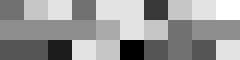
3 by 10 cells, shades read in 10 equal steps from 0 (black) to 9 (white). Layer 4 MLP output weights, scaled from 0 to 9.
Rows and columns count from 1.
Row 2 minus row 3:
2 2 4 -3 -1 8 4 0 2 -3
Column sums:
12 15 14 17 21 16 12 15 16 22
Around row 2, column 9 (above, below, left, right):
8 3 4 5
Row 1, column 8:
7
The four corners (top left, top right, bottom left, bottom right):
4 9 3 8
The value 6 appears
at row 2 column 5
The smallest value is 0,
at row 3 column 6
